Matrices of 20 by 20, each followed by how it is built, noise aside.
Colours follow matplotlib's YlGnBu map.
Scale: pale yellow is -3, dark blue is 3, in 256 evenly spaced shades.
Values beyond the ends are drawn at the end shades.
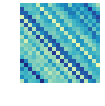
Toeplitz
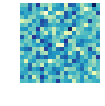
noise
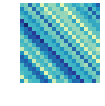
Toeplitz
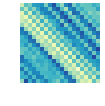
Toeplitz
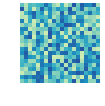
noise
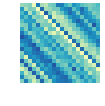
Toeplitz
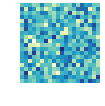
noise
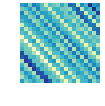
Toeplitz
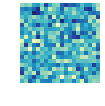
noise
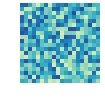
noise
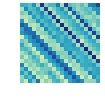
Toeplitz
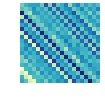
Toeplitz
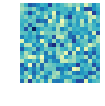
noise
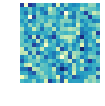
noise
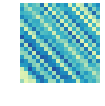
Toeplitz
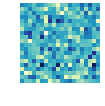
noise
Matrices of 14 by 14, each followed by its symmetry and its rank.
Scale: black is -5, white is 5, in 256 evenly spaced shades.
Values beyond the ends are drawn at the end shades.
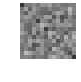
symmetric, full rank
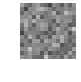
symmetric, full rank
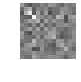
symmetric, rank three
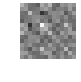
symmetric, rank three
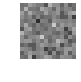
symmetric, full rank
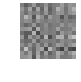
neither, rank two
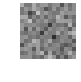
symmetric, full rank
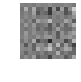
neither, rank two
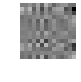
neither, rank two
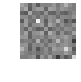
symmetric, rank three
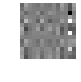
neither, rank two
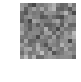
neither, full rank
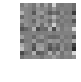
neither, rank two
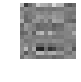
neither, rank two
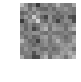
symmetric, rank three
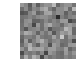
neither, full rank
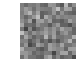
neither, full rank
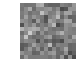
neither, full rank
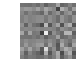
neither, rank two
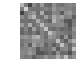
symmetric, full rank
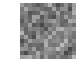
symmetric, full rank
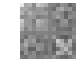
symmetric, rank three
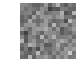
symmetric, full rank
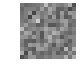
symmetric, full rank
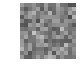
neither, full rank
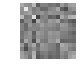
symmetric, rank three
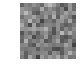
neither, full rank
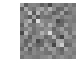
symmetric, rank three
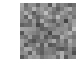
neither, full rank
